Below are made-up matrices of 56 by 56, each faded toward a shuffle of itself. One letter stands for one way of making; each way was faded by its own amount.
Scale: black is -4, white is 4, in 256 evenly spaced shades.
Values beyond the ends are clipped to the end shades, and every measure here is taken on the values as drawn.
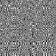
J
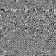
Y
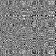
J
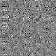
Y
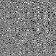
Y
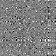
Y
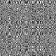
J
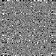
Y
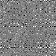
Y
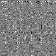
Y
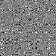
Y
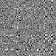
Y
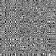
J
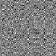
J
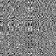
J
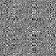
J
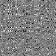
Y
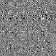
Y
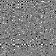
Y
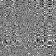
J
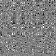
Y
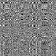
J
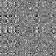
J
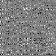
Y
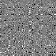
Y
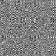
J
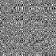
J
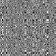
J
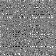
Y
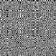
J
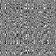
J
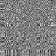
J
